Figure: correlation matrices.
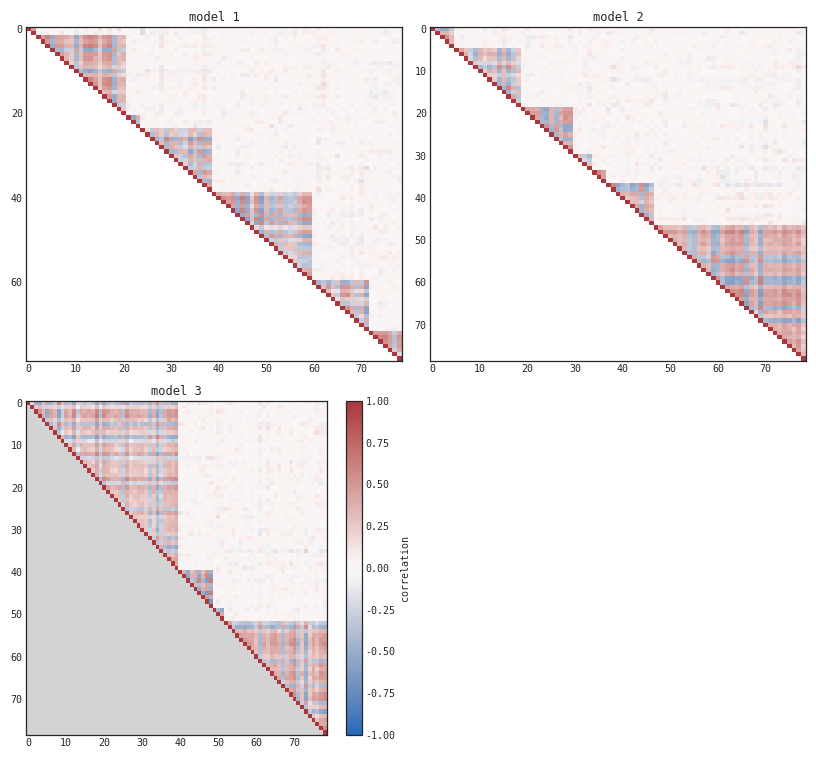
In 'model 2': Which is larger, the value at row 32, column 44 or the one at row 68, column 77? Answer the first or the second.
the second
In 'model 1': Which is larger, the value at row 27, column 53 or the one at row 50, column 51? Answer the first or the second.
the first
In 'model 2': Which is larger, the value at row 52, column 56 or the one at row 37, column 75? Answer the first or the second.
the first
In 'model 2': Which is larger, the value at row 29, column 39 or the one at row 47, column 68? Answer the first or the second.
the second
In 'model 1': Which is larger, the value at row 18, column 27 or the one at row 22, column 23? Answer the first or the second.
the first
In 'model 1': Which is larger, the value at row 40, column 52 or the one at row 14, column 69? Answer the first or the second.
the second
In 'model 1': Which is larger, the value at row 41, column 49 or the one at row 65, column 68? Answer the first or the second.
the second
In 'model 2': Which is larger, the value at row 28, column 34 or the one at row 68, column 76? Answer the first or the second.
the second
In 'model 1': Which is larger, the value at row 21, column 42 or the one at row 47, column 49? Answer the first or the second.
the first
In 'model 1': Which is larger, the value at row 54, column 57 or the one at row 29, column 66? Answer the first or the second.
the second
